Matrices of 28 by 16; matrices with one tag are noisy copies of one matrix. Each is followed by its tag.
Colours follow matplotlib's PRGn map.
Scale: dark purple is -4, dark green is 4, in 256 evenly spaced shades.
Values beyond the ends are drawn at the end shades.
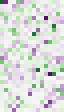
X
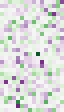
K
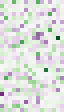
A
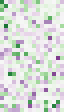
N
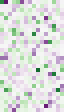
X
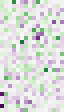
A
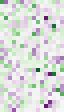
X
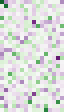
N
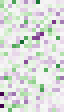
A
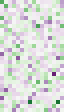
N
